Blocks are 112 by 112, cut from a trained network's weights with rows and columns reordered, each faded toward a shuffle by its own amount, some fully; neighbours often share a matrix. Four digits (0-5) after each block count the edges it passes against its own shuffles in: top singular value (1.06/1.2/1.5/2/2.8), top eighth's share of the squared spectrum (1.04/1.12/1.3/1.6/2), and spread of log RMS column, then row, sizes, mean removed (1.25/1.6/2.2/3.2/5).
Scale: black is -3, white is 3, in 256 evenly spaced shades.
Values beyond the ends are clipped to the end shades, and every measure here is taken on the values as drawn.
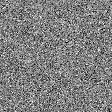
0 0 0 0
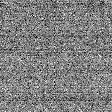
3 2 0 0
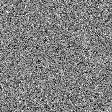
0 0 0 0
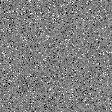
3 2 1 1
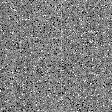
2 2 0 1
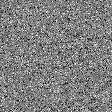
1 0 0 0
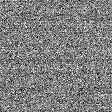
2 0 0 0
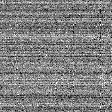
5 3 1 3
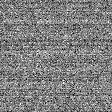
3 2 0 0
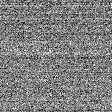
3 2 0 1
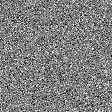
2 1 0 0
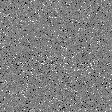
1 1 0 0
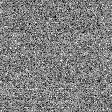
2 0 0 0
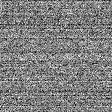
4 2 0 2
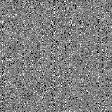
3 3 3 1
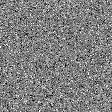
1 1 0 0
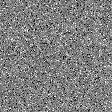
0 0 0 0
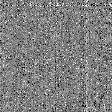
2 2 2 2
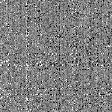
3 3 2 2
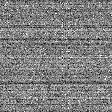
4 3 1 2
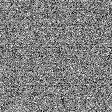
1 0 0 0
